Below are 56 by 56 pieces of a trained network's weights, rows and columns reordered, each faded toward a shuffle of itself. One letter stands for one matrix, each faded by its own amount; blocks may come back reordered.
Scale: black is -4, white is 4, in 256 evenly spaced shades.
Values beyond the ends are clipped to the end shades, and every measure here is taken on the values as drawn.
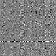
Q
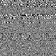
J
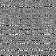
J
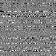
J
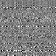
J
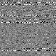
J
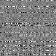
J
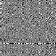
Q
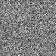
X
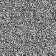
X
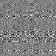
J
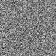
X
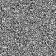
X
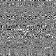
J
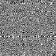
Q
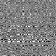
J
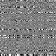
J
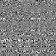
J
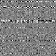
J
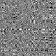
Q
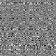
J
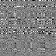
J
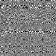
J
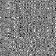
Q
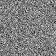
X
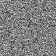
X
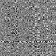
Q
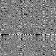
Q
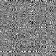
Q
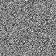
X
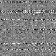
J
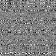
J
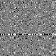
Q
